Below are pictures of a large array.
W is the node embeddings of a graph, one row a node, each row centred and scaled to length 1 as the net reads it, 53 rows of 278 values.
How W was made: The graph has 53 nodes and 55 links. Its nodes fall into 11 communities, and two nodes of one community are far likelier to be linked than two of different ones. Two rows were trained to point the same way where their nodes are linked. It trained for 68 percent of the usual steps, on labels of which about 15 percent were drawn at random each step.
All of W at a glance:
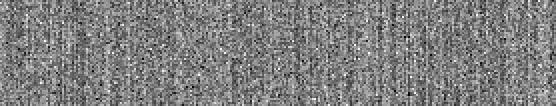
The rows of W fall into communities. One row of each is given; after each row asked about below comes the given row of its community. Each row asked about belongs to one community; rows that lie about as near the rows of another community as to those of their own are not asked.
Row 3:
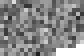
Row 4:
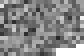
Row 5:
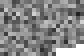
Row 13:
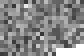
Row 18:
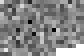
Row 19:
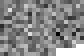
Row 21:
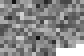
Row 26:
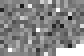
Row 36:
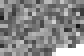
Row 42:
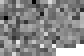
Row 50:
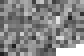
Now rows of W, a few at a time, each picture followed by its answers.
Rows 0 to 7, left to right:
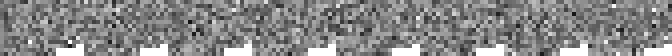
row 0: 13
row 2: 3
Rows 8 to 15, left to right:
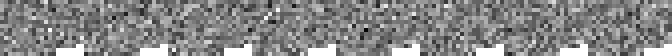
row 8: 4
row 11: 19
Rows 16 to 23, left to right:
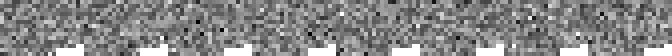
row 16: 18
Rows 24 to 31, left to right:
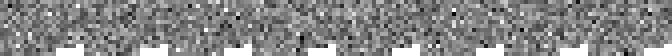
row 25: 36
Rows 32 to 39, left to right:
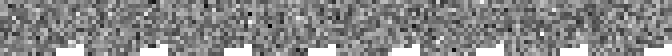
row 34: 4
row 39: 3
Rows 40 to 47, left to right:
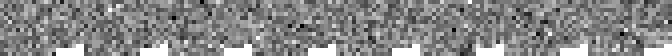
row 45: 5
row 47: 21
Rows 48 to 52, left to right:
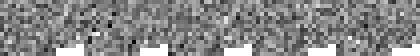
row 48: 50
